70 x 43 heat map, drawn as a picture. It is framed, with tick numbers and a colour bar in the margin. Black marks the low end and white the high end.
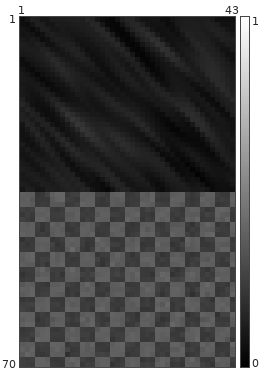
The table splits into 2 rows of 1 panel. Panel 1,1: very low, slanting down to the right, faint in contrast. Panel 2,1: low, checkered.
